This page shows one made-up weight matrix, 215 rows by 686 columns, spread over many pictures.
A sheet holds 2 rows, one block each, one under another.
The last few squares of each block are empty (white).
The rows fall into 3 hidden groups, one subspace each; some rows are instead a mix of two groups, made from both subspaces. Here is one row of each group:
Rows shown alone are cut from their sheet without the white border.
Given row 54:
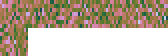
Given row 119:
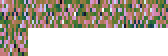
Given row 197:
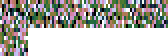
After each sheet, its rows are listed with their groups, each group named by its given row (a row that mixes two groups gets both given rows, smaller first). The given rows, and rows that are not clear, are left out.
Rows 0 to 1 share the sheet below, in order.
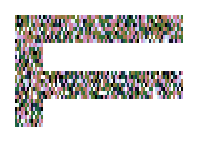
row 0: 119
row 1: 54 and 197
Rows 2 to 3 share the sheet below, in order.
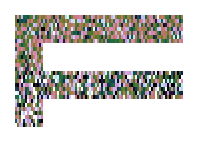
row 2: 54
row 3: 197
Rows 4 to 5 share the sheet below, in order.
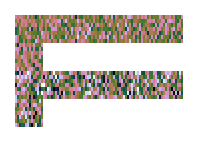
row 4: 119
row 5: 54
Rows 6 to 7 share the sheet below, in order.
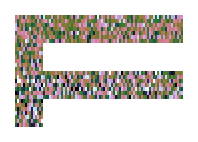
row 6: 197
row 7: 119 and 197
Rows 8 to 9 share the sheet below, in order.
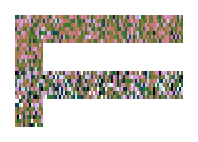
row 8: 54
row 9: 54 and 119
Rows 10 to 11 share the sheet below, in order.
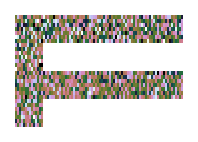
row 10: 197
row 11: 197
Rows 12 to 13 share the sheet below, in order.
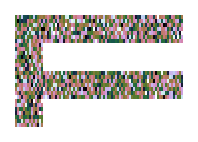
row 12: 54
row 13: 119
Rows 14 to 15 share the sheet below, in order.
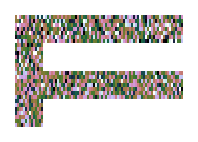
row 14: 119
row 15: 54
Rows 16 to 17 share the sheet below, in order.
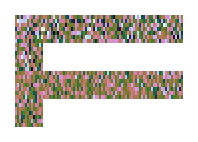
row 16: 54
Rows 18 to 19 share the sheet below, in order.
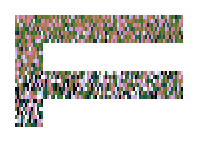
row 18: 119
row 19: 119 and 197
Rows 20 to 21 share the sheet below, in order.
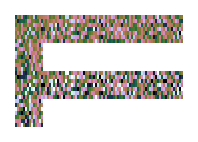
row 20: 54
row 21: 54
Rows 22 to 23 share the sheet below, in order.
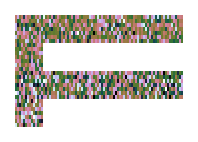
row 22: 197
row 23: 197
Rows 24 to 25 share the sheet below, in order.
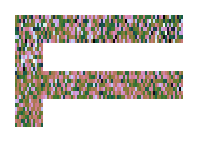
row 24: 197
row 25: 54
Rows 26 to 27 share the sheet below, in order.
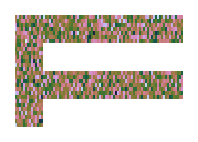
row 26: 197
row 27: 197
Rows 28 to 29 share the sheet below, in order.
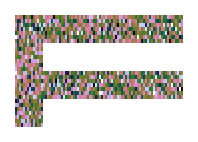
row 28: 197
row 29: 54
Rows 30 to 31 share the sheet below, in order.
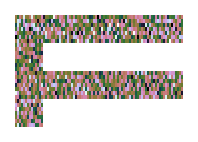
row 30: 197
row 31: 119
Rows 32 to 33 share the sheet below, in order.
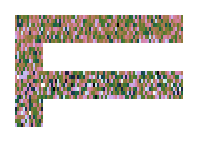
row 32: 119
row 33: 54
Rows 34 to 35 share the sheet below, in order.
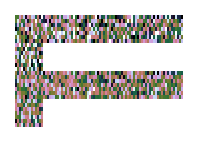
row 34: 197
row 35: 197
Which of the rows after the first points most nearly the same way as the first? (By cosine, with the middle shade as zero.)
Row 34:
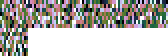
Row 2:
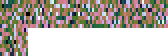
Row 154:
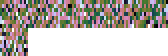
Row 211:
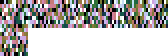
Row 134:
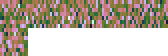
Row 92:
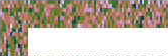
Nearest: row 154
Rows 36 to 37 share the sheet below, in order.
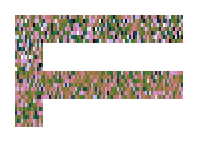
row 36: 54 and 197
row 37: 119
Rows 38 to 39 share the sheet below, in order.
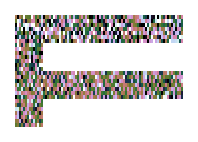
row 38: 197
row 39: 119
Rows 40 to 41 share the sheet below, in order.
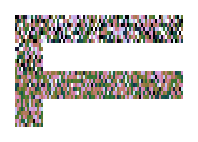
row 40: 54
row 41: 54 and 119
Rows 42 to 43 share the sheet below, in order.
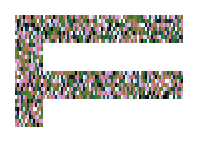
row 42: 197
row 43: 119
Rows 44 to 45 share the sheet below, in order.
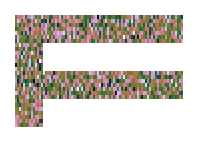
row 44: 197
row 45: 197
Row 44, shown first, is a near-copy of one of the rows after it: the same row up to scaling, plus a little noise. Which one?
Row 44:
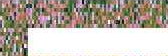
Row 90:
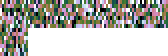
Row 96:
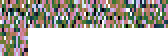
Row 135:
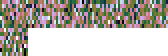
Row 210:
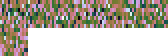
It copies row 135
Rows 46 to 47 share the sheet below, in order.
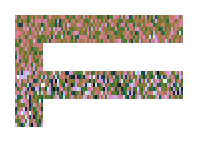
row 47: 54
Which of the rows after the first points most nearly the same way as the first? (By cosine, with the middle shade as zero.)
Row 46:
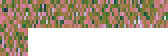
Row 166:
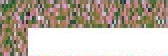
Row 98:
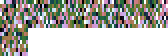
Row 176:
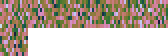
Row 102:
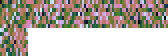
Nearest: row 98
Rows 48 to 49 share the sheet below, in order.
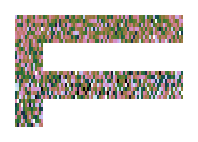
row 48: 54 and 119
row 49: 119
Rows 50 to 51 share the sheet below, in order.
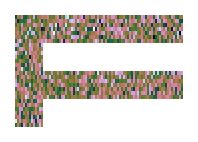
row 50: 54
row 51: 197
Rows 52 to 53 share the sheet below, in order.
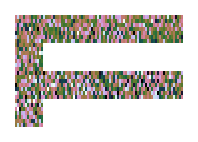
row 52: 119 and 197
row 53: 119 and 197
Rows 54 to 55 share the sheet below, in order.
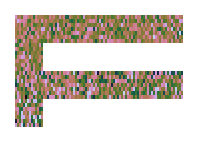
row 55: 197
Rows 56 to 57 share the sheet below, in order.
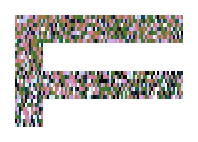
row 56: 54
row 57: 197
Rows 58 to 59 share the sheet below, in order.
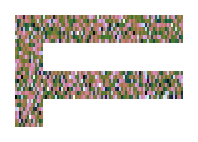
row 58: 197
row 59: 119
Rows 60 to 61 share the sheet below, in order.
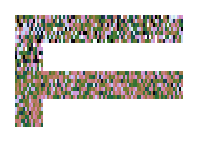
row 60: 119
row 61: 54
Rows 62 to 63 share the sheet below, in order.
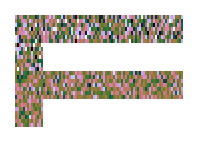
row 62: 119
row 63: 54 and 119
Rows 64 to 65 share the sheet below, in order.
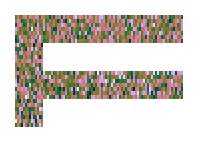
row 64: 119
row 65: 197
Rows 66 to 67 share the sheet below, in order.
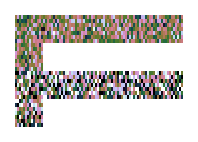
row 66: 54
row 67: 54
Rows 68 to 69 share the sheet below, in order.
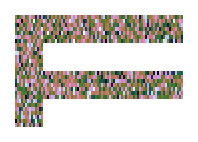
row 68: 119
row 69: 197
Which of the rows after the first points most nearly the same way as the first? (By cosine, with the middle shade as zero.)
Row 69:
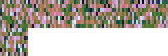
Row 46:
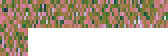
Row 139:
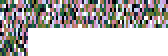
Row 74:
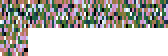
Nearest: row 139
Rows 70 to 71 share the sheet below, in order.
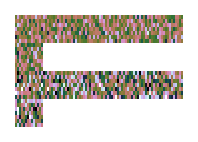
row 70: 119
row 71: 119
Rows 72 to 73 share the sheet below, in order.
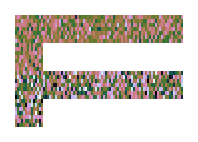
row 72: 119
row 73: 119
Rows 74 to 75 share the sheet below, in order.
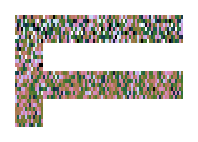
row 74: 197
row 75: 54
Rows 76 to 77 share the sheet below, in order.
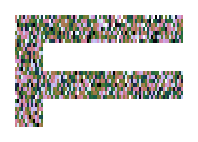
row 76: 197
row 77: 119
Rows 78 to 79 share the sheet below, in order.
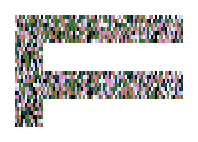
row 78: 197
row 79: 197
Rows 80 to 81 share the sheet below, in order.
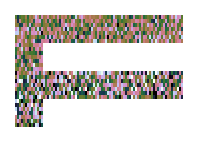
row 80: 119
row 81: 54 and 119
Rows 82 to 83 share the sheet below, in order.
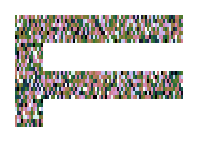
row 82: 119
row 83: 119
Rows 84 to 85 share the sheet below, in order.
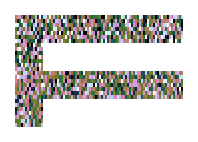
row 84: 119
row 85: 54
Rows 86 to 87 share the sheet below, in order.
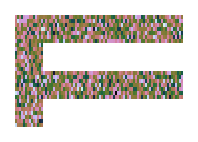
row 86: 54
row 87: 197
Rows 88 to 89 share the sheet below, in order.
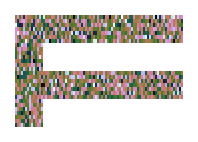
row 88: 119 and 197
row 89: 54
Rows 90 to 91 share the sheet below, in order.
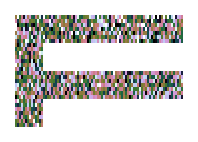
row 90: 197
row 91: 119
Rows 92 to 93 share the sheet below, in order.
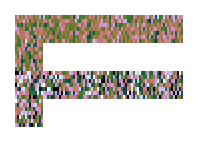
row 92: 197
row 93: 54
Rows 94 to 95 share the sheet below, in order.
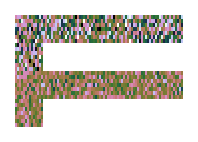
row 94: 119
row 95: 54
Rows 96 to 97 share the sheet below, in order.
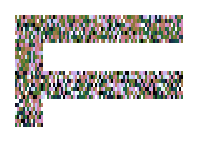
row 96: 197
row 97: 54
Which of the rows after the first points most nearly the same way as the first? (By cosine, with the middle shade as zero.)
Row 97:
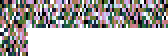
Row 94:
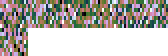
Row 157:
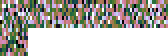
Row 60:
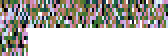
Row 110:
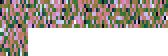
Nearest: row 110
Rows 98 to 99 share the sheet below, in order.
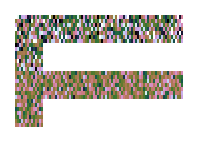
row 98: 54
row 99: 119
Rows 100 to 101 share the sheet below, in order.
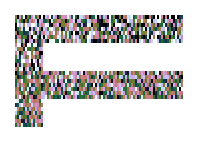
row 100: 197
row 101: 54
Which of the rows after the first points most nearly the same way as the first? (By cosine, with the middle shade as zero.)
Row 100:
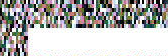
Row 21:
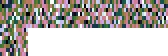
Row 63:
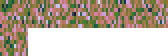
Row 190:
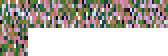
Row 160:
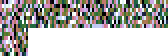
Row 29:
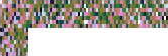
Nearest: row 190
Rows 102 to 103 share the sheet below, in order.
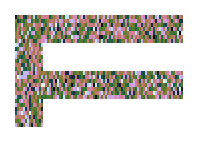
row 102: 54
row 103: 54
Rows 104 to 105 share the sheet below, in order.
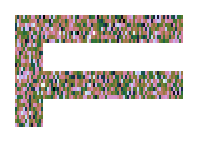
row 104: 197
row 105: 54
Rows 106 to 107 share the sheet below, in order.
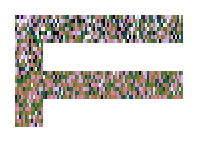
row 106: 54
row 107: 54 and 119
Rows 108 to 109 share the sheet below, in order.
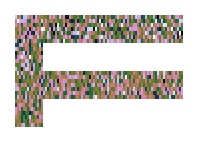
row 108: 54
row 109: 54 and 197
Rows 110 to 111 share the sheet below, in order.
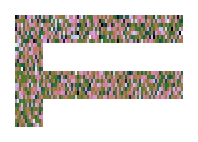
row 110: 54 and 197
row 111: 119
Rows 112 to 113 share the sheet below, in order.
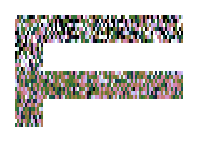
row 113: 197
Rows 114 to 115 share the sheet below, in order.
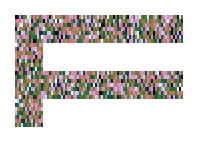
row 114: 54
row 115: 54
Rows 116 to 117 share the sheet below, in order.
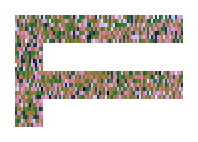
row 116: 197
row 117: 119
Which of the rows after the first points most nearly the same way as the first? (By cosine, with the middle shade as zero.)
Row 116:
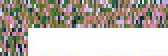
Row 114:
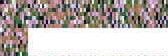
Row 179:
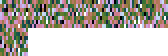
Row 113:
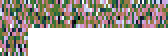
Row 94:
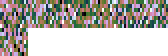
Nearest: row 113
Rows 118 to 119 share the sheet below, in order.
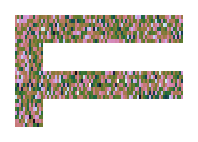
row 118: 54
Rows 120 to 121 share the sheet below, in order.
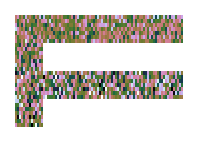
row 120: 197
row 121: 54 and 119
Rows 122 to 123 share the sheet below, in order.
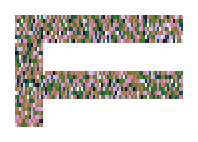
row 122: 119
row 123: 197
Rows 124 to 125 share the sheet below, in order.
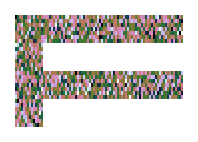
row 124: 54
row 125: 119
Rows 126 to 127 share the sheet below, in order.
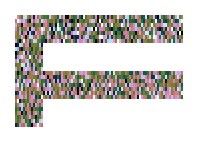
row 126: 54
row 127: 119 and 197
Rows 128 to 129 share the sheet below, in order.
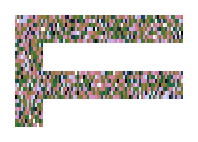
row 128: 54
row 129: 119
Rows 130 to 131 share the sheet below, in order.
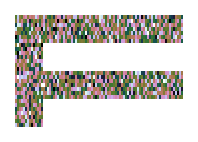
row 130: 119
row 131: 54
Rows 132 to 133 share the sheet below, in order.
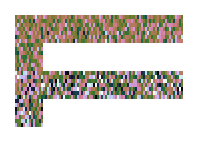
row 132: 119
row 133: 54
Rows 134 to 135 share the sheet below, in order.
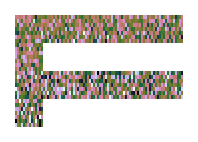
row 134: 119
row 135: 197
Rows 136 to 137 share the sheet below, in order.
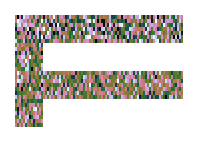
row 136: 54 and 197
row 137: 119
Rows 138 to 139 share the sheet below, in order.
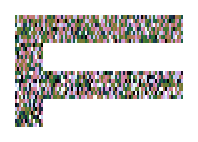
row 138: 119
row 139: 119 and 197
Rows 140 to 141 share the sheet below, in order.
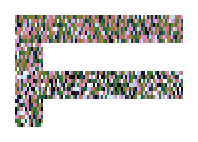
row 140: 119
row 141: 54
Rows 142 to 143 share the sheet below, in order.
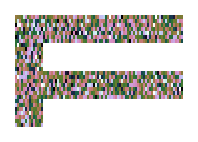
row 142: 119 and 197
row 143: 54
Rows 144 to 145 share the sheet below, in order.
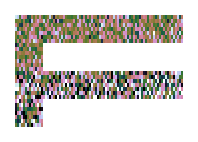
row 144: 54
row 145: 119
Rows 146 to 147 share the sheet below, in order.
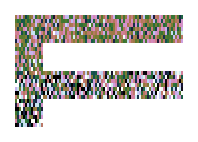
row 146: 54 and 197
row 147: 119 and 197
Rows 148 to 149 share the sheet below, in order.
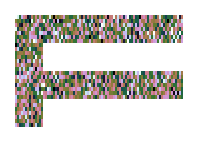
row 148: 54
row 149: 54
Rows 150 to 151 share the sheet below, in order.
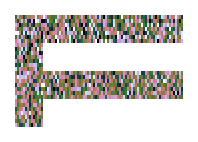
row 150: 119 and 197
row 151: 54
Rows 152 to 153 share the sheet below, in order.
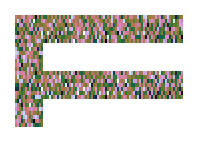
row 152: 119
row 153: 119
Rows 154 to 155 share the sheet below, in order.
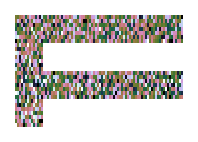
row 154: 119 and 197
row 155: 197
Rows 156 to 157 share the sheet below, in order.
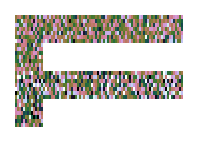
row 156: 119
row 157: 197
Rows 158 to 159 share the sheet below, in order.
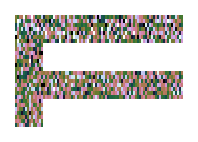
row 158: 197
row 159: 54
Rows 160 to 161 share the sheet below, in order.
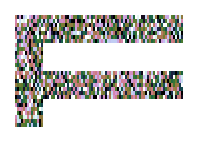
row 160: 54
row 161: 119
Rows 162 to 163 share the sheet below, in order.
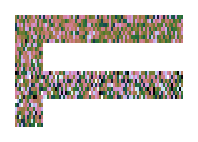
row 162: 197
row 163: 54
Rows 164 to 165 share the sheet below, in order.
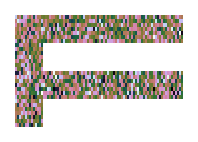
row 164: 54
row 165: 54
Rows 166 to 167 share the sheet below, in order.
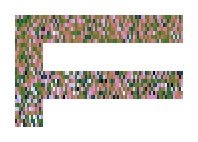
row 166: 54
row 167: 54 and 197
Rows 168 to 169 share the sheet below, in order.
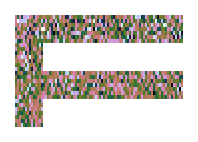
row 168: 54
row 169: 54
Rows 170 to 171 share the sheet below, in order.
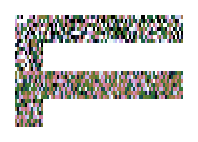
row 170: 54
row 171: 119
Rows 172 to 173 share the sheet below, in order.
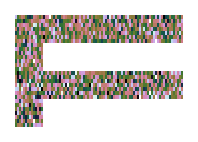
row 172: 54 and 197
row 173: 119
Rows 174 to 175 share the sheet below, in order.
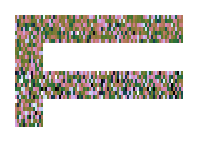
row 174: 197
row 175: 54 and 197
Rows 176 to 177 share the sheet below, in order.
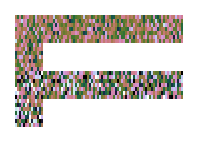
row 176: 54 and 119
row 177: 119 and 197
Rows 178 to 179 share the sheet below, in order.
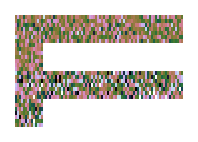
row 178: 197
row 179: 54 and 119
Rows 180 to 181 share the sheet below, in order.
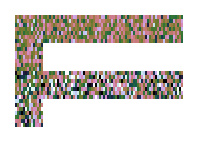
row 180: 119
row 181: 54
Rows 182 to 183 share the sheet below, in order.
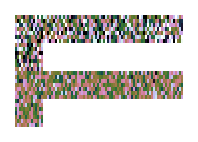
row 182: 119
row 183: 54 and 119
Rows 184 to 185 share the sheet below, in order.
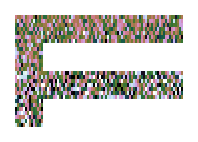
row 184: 119
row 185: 54
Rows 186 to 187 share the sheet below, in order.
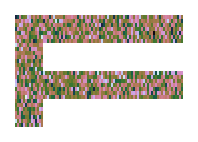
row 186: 54
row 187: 197
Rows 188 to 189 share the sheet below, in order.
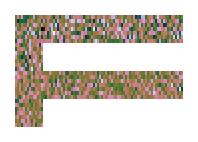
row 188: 54
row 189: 54
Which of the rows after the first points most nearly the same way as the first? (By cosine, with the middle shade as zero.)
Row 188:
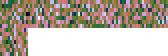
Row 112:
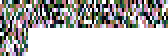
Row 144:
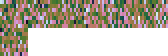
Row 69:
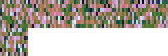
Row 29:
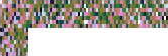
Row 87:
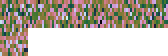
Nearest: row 144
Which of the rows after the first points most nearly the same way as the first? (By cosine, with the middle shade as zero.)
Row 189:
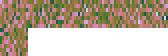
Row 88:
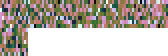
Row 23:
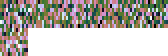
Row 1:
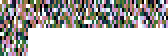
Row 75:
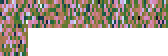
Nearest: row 1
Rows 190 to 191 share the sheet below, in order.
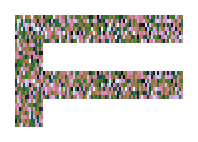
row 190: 197
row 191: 197
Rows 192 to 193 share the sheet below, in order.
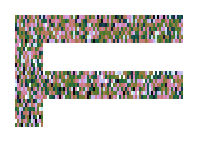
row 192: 197
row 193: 197
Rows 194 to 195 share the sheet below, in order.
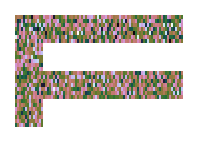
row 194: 197
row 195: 54
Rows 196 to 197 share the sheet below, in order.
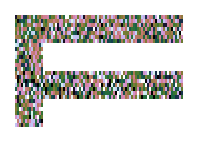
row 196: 54
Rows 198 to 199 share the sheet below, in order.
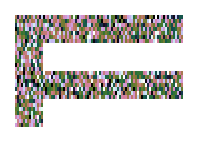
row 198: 197
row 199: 197
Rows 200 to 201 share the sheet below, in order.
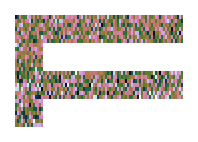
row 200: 54
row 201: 119
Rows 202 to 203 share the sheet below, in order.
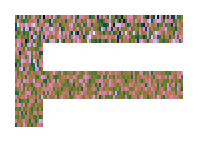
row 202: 197
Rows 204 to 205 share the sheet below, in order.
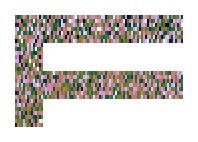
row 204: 119
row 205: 197
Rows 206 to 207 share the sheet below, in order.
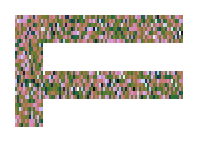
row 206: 54
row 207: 197
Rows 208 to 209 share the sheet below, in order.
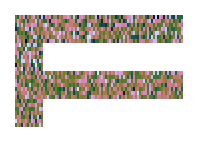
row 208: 197
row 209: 197
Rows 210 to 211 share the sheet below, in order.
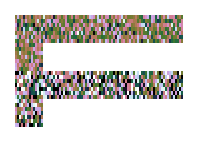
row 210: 197
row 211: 54
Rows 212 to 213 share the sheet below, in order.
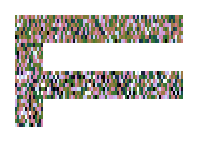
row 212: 119
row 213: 54
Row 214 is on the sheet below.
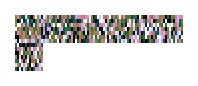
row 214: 119 and 197
